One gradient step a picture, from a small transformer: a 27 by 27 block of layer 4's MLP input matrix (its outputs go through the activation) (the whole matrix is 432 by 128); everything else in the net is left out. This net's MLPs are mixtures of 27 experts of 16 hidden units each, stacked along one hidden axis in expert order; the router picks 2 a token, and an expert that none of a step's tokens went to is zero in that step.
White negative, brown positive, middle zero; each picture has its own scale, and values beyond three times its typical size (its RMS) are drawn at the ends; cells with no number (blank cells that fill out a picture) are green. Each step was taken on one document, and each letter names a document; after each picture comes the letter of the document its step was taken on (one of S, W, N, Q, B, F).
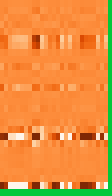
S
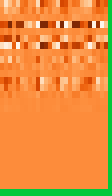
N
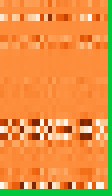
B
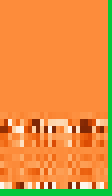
B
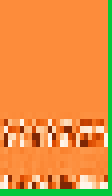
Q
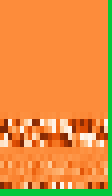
Q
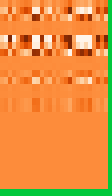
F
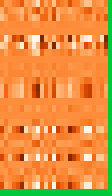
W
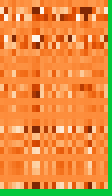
W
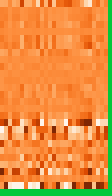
B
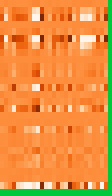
W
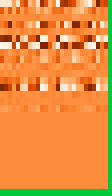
N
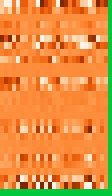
N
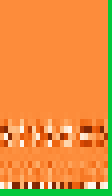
Q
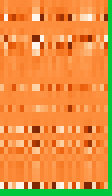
W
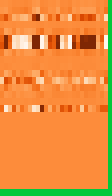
S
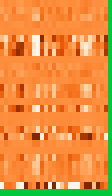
W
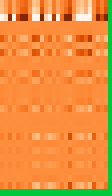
F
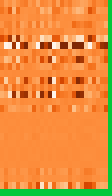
N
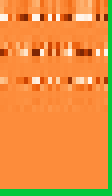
F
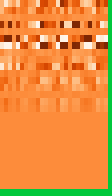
N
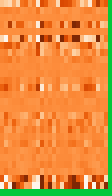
N
